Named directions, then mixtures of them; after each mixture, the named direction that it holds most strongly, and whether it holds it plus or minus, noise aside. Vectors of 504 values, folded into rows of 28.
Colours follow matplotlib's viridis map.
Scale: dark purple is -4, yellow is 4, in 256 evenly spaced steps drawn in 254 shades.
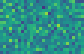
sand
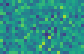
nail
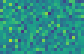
sand, plus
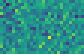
nail, plus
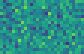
sand, minus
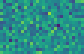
sand, minus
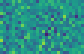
nail, plus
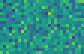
sand, minus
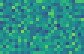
sand, minus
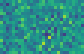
nail, plus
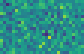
nail, plus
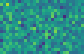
nail, minus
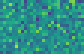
sand, plus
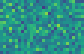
sand, plus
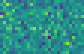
nail, minus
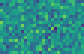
nail, plus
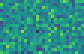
sand, minus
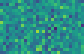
nail, plus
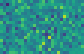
nail, plus
